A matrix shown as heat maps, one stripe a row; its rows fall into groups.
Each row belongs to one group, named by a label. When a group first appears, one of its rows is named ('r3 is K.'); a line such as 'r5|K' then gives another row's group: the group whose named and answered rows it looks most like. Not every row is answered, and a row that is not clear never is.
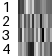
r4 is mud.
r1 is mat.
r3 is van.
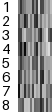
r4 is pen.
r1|van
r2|pen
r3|mat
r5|van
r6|van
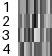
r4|mat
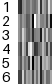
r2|mud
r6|van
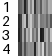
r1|pen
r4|pen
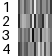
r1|mud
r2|mat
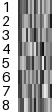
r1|pen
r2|mat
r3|pen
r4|van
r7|mat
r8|mat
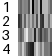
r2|van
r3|mat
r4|mud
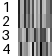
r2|mud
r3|pen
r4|van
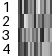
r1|pen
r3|van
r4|pen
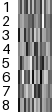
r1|pen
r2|mud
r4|pen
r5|van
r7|mat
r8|mud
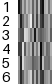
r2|van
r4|van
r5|van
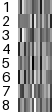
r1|van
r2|mud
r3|van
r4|mud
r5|mud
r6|mud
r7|mat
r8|mud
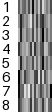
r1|mud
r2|van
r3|van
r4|mat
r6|pen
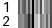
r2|mud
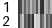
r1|van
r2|mud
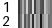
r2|mud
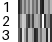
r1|van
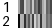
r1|mat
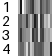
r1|van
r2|pen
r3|van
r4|mat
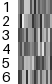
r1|mat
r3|pen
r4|pen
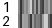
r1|van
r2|mat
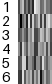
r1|mud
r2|pen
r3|pen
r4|pen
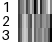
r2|mat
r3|mat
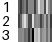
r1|pen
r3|mud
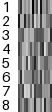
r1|van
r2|mud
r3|mat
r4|mat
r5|pen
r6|van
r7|mat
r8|pen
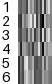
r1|pen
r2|van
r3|pen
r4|van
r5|mat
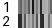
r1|mud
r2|van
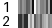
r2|pen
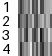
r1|van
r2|pen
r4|van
